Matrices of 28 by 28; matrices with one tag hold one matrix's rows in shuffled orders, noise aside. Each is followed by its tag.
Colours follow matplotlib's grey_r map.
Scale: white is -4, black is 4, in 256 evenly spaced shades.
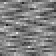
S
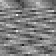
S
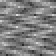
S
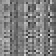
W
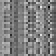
W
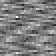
S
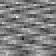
S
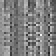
W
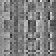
W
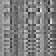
W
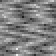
S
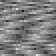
S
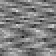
S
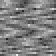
S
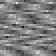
S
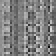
W
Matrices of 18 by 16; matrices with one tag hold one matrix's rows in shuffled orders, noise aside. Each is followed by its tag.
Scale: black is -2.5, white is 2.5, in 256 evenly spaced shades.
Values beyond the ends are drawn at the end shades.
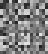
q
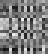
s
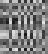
s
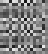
s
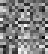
q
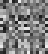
q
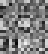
q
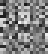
q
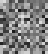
q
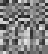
q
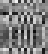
s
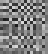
s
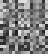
q
